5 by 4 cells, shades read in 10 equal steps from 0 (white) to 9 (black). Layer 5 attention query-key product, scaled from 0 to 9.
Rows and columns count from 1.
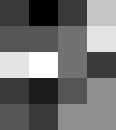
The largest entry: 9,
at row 1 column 2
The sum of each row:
25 18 13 25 21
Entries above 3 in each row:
3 3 2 4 4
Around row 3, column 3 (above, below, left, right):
5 6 0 7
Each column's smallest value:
1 0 4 1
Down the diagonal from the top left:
7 6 5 4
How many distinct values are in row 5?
3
